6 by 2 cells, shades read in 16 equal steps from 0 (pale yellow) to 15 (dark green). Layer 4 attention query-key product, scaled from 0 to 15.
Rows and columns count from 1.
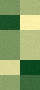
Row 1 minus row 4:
0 1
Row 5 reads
2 15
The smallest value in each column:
2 0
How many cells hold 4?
2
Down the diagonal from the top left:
8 0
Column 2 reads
5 0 4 4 15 12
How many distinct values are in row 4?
2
